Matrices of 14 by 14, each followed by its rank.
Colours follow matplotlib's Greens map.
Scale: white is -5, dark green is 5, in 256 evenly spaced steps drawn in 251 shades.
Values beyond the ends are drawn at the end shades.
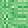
two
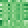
two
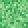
full rank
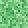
full rank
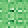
two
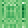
two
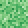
full rank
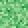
full rank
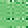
two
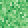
full rank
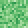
full rank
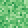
full rank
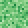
full rank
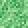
full rank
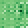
two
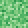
full rank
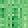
two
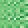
two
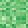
two
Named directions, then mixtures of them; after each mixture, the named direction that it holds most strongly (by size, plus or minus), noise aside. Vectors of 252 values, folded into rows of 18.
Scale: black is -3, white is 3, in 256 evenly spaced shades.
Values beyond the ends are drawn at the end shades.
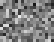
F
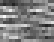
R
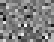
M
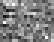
R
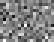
M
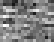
R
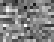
R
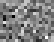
M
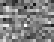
R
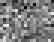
F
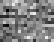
R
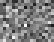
M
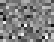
M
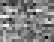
R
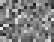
F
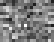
R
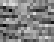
R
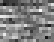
R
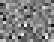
M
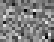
M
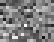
M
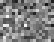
F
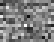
M
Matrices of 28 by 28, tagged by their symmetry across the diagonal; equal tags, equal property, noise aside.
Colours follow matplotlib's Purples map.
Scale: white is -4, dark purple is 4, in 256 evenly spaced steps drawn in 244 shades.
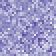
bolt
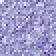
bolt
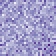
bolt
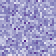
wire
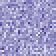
wire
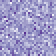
wire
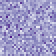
wire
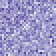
bolt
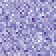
wire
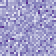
bolt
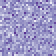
wire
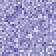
bolt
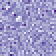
bolt
